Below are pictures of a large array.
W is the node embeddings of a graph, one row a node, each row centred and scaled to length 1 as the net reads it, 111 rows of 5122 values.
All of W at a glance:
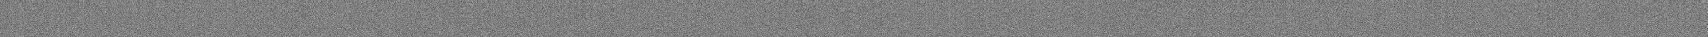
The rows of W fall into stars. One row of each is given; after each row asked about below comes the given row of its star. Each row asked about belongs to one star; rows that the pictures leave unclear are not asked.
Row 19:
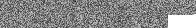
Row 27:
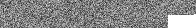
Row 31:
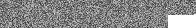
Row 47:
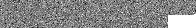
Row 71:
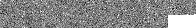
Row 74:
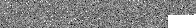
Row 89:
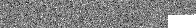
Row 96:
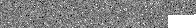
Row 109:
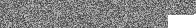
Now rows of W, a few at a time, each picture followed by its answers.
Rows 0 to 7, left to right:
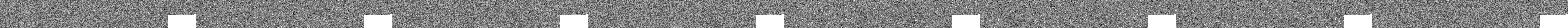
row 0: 47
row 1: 31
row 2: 71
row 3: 47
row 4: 89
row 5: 89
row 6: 47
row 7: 19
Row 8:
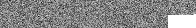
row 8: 19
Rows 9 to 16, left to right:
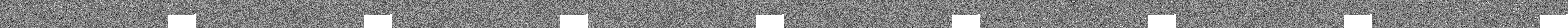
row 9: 109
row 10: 74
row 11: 109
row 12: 71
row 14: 89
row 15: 74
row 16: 47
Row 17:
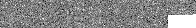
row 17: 19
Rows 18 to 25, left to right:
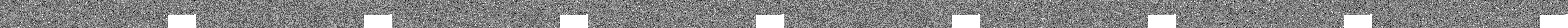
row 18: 19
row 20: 71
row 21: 31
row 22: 71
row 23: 89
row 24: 74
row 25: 31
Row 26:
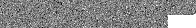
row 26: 47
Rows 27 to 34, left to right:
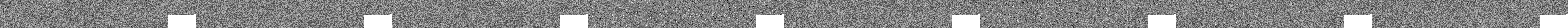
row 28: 47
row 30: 27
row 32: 109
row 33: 109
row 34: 31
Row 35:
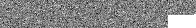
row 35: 109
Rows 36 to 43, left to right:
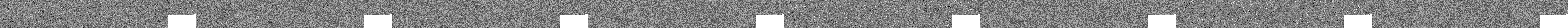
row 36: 109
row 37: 71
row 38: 96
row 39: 89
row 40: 27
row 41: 19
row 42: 74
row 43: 89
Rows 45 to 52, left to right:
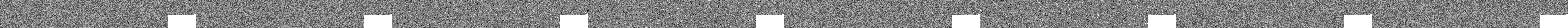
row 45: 47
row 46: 31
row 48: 89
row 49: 89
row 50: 71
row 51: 19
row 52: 31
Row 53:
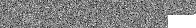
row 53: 109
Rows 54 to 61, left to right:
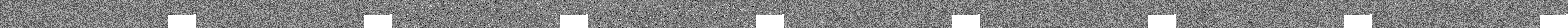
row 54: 96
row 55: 96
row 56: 71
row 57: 27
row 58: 109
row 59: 96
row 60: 71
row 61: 74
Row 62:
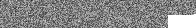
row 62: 31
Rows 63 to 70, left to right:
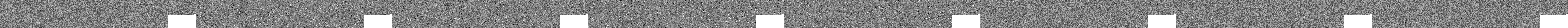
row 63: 109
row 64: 27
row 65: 89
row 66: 19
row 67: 19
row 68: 71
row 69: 109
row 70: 89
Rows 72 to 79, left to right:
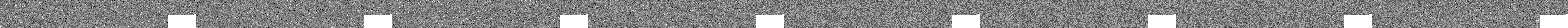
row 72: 19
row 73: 96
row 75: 31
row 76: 109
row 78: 27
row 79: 31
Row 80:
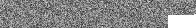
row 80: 71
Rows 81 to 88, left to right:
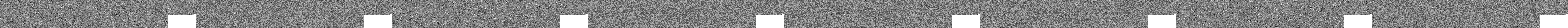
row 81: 109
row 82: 109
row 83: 47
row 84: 74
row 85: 74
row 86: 74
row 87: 47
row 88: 109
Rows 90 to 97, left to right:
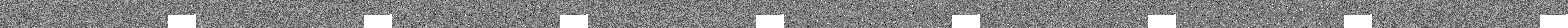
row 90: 89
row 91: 27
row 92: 27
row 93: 31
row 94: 96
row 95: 47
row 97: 27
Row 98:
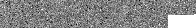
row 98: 27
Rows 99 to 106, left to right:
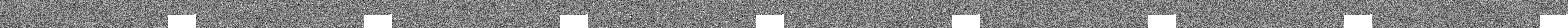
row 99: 47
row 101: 47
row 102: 19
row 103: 47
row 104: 31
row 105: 74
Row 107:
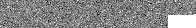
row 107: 31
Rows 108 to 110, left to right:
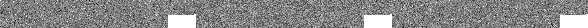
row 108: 71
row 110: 27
